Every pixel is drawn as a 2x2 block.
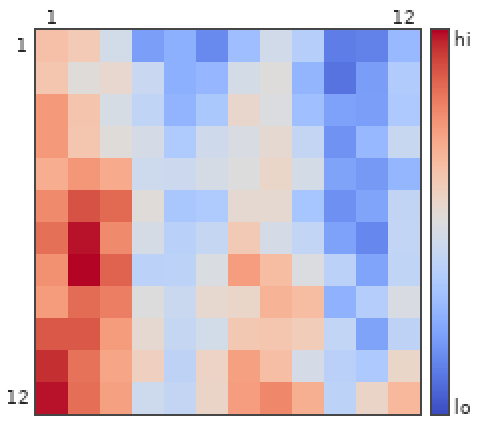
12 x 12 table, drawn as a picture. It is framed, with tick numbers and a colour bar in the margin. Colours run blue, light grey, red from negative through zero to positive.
The field climbs toward the bottom left. On average the colour sits 50% of the way up the scale. Upright stripes repeat 2 times across the table. The grain runs up and down. No lone cell stands out from its neighbours. The ninth with the lowest average is the top right.
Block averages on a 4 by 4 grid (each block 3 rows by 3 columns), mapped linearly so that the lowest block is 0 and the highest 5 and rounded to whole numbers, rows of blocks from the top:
3120 | 4220 | 5231 | 5232
